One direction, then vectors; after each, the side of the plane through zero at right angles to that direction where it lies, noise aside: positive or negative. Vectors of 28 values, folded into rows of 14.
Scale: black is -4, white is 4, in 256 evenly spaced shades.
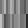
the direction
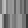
positive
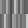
negative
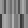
negative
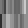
negative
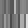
negative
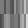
negative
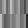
positive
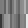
negative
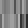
positive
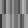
negative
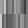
positive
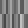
positive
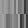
positive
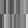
negative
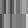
negative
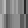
positive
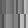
negative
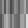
negative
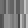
negative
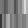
negative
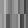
positive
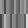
negative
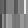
negative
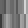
negative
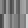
negative
